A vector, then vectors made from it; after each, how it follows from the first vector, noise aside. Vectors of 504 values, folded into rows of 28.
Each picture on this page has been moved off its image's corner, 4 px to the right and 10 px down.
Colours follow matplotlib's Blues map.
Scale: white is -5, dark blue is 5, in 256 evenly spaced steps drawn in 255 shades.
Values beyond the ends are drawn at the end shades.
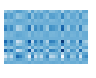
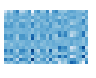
wrapped around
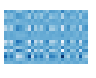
negated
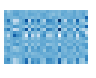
wrapped around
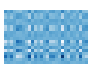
negated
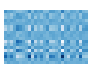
negated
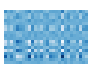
negated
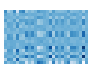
wrapped around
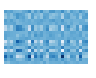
negated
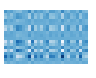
negated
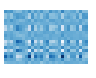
negated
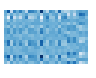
wrapped around
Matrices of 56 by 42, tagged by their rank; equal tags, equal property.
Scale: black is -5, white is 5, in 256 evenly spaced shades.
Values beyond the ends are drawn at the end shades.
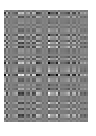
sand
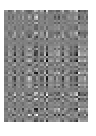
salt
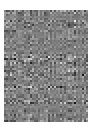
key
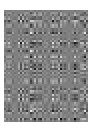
salt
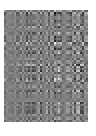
salt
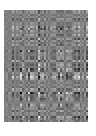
salt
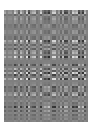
sand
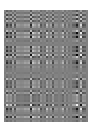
sand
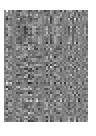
key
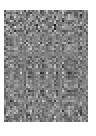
key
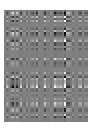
sand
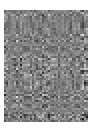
key
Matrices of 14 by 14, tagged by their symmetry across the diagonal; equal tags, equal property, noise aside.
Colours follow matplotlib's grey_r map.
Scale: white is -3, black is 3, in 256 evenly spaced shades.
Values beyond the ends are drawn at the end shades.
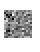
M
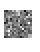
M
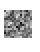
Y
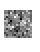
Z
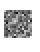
Y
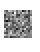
Z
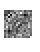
Y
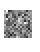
M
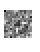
Y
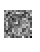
Y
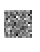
M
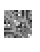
Y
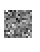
M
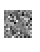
Z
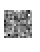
Z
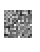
Y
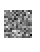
M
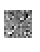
Z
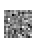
Z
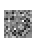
Y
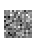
Z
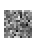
M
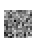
M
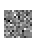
Z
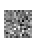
Z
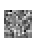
M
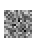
Y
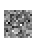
M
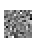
Z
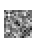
Y
